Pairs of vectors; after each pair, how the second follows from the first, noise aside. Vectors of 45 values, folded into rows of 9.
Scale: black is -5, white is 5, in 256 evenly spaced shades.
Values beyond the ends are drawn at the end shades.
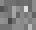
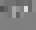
partly zeroed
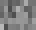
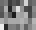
scaled up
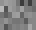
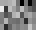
scaled up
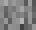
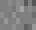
partly zeroed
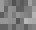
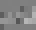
partly zeroed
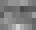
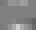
partly zeroed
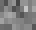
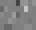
partly zeroed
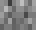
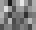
scaled up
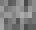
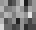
scaled up
